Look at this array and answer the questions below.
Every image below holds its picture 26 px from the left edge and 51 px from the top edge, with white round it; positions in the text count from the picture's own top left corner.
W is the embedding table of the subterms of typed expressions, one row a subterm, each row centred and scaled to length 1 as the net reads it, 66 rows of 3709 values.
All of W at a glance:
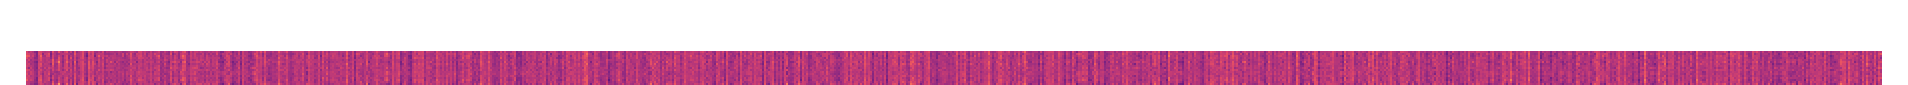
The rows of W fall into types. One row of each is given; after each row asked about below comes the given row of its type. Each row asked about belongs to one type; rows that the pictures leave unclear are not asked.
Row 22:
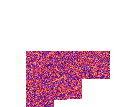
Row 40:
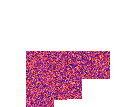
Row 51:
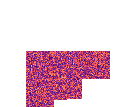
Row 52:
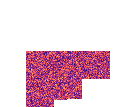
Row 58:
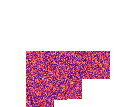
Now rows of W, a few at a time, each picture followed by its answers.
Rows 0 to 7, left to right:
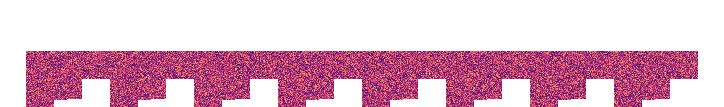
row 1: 22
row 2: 58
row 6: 58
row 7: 58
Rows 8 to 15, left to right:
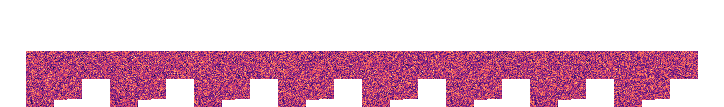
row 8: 52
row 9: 58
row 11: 52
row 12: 40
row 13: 52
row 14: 58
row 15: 51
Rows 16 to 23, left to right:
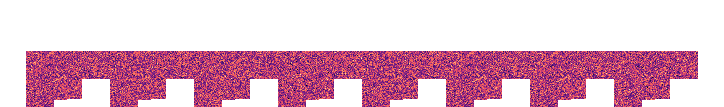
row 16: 22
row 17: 51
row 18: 52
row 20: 51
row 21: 22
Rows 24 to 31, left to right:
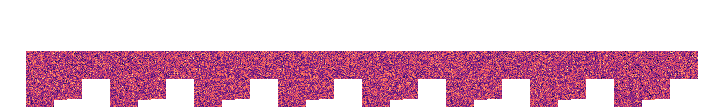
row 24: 40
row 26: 51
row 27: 51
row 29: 52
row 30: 40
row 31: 22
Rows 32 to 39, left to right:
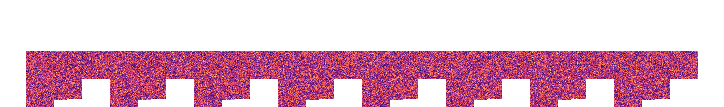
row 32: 40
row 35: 51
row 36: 22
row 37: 52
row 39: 58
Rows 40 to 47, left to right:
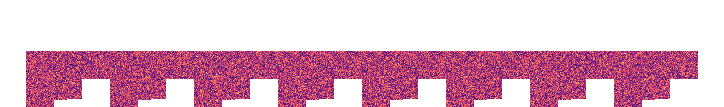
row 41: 51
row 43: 58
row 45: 58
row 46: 40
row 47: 22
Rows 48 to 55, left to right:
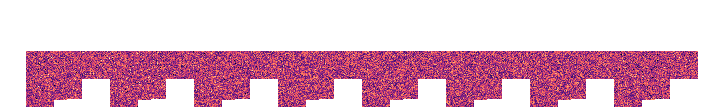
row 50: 58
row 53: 58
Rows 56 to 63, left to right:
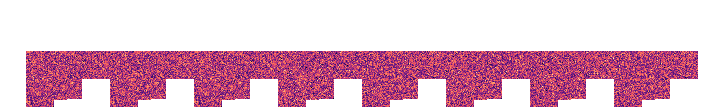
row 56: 58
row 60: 51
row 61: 40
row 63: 51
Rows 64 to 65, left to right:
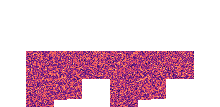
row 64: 51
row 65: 22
